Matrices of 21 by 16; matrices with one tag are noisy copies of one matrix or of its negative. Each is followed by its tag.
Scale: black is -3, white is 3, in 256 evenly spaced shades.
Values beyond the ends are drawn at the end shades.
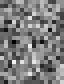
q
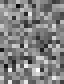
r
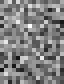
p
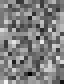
q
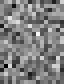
p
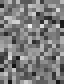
p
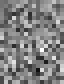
r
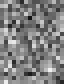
q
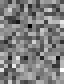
p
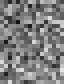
p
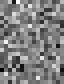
p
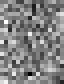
q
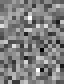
r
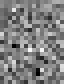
r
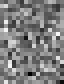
q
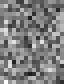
q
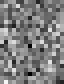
q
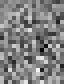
r
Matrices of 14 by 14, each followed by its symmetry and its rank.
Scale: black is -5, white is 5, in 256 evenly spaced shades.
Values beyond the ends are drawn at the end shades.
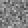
neither, full rank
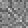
symmetric, rank three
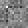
symmetric, rank three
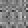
neither, rank three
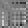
antisymmetric, rank two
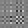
symmetric, rank one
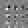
antisymmetric, rank two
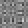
antisymmetric, rank two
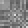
symmetric, rank three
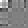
symmetric, rank one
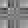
symmetric, rank one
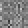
neither, rank three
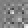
symmetric, rank three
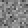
neither, full rank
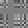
symmetric, rank one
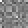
symmetric, rank three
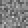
neither, full rank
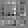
antisymmetric, rank two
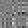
antisymmetric, rank two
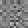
neither, rank three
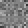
neither, rank three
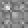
symmetric, rank three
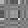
symmetric, rank one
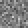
neither, full rank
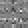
neither, rank three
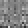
neither, rank three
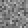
neither, full rank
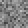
neither, full rank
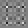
symmetric, rank one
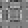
antisymmetric, rank two
